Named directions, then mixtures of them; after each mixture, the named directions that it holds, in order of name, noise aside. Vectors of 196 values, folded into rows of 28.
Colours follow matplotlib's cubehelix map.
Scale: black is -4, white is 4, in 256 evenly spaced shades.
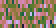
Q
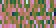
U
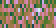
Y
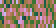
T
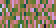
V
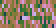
T, V, Y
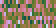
Q, T, U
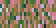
V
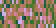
T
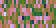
T, U, Y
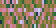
T, Y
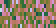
T, V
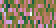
Q, T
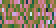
Q, T, U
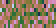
U, V, Y
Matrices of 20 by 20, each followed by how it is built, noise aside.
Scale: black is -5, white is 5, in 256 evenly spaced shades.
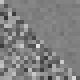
lower triangular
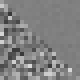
lower triangular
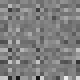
low rank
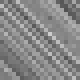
Toeplitz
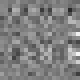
low rank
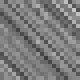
Toeplitz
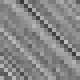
Toeplitz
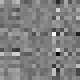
low rank
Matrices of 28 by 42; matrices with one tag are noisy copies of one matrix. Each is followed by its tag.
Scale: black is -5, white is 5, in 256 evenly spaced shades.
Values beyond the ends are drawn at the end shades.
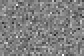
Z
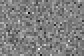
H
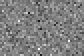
H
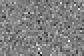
H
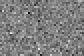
H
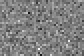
H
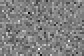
H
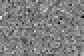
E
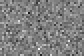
H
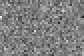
E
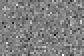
Z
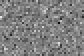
E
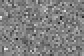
E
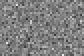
Z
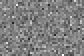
Z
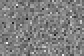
Z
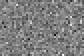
Z
